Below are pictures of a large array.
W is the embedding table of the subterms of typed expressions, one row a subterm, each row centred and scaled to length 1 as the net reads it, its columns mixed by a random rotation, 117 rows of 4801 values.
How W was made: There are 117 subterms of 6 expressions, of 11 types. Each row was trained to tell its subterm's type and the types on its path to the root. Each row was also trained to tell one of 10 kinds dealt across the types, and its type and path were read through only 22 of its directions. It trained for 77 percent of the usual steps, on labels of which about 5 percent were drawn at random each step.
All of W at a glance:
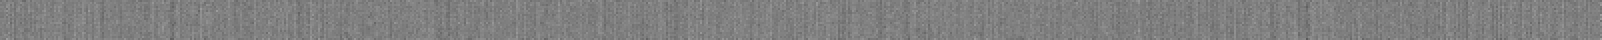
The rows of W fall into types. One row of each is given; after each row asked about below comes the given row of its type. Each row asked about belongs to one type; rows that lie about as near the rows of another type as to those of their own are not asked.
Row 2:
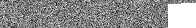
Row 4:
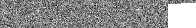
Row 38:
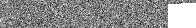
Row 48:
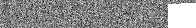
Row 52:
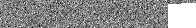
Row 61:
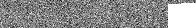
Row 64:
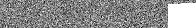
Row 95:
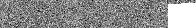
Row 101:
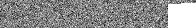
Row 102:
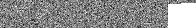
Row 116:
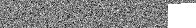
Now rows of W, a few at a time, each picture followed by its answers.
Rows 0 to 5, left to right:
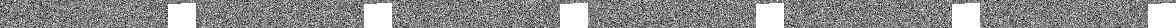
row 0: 101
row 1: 64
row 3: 38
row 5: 2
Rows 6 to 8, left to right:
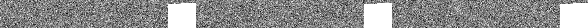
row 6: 48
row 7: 95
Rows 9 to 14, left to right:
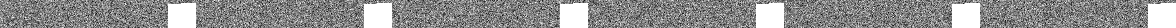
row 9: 38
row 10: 64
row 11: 38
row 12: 4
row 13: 38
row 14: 64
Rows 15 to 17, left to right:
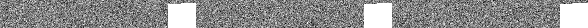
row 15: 64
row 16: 95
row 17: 2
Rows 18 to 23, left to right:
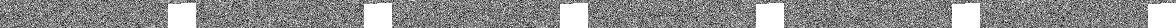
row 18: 102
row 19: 102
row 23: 52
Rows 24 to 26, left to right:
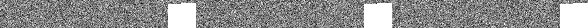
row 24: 101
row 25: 38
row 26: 64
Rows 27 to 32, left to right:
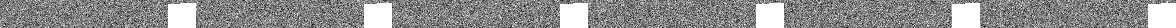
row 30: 102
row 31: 61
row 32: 52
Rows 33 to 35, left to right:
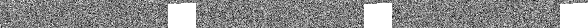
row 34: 52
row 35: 101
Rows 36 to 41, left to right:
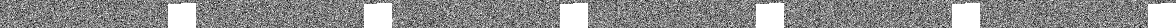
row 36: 38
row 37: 48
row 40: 52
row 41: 64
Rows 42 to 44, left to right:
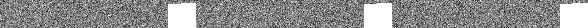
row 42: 64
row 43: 2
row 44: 64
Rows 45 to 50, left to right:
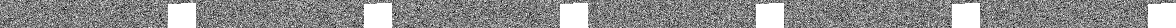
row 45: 95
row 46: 101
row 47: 52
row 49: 95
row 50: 38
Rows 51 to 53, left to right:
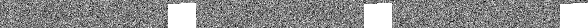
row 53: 2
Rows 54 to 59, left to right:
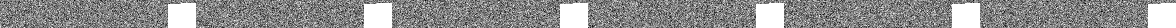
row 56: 64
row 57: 52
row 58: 61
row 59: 116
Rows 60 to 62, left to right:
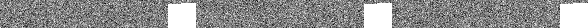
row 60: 116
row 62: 101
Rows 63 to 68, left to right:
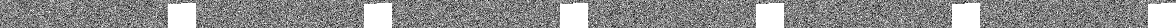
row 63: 95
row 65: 38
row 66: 116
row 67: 4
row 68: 95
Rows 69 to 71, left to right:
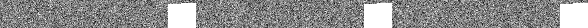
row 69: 95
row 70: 4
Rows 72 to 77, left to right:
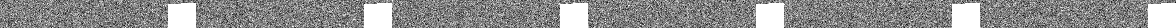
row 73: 101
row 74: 48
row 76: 95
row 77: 102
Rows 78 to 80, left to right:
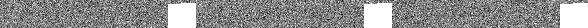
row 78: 116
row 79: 52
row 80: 101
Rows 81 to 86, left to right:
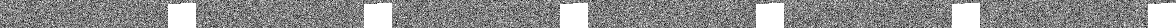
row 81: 52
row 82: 102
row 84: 2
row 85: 95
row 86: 95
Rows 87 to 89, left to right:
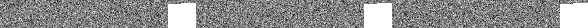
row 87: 2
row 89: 102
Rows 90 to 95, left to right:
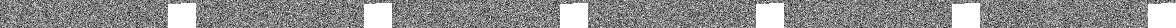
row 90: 116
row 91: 48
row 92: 101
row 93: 116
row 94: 2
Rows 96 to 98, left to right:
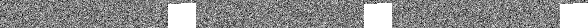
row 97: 116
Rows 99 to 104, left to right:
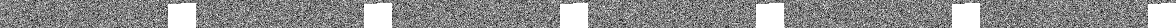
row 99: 52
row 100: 38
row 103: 52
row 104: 101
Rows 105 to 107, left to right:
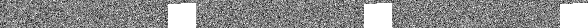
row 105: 101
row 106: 52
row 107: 102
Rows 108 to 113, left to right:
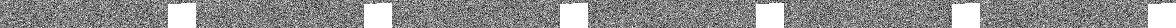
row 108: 38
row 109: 64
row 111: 61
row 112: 101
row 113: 38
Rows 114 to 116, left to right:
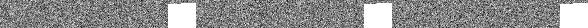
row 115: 64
